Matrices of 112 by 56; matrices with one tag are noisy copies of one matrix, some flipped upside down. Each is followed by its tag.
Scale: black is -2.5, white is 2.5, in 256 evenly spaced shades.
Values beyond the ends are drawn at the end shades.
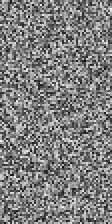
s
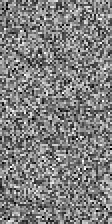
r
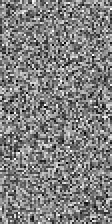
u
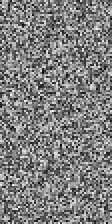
s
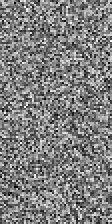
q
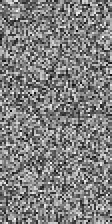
r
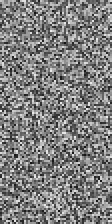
q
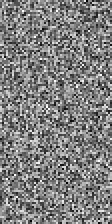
u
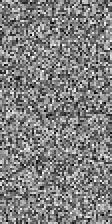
r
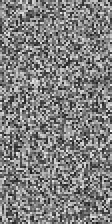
u
